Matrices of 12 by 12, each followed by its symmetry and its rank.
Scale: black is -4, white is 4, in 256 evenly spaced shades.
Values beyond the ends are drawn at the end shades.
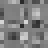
antisymmetric, rank two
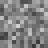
neither, full rank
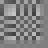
symmetric, rank one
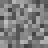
neither, full rank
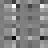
neither, rank one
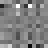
neither, rank two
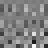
neither, rank two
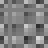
symmetric, rank one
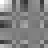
symmetric, rank one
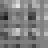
antisymmetric, rank two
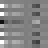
neither, rank one
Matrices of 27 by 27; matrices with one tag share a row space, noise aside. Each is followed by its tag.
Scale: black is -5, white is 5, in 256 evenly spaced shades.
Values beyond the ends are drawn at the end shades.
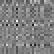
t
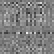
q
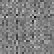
t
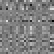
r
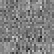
q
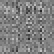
q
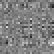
r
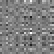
r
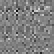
t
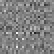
t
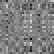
r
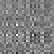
t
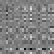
r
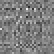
q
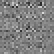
q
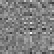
r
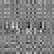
q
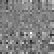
r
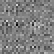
t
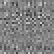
q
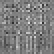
q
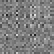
t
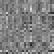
r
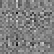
t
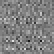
q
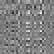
q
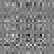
q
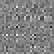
t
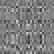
q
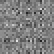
q
